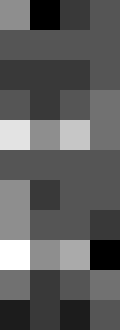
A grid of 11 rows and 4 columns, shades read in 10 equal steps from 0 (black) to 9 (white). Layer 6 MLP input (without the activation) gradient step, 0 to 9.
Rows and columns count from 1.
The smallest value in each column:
1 0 1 0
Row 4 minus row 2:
0 -1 0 1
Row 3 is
2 2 2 3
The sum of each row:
10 12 9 12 24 12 13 13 20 13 7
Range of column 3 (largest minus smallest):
6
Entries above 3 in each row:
1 0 0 1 4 0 1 1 3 2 0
